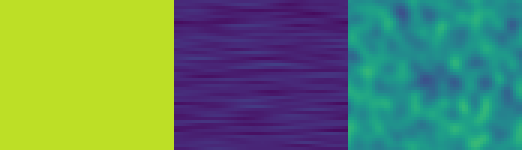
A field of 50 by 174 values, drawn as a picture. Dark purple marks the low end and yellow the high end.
The table splits into one row of 3 panels. Panel 1,1: very high, flat. Panel 1,2: very low, streaked across, faint in contrast. Panel 1,3: middling, blotchy.
